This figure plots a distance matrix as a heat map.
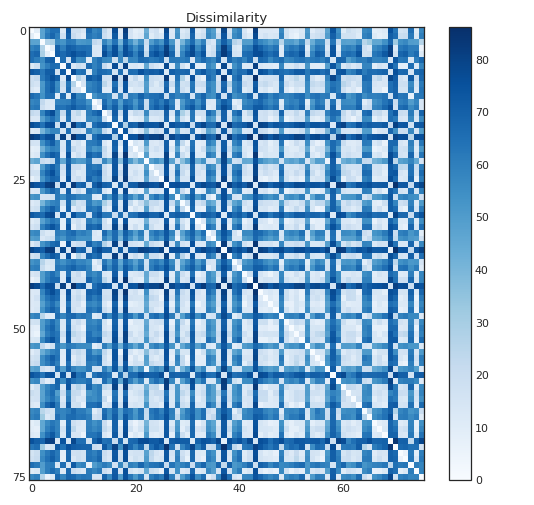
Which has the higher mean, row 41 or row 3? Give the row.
3
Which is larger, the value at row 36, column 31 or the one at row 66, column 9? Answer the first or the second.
the first
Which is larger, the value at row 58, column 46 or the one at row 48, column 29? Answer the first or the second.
the first
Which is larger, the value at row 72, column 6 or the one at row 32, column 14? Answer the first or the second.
the second
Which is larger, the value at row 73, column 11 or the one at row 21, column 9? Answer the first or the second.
the second
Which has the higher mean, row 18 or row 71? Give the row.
18
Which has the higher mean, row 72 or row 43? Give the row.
43
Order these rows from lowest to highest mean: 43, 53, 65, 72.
72, 53, 65, 43
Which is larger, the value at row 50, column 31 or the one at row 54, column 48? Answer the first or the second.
the first
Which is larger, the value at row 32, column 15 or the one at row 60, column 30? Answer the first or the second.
the second
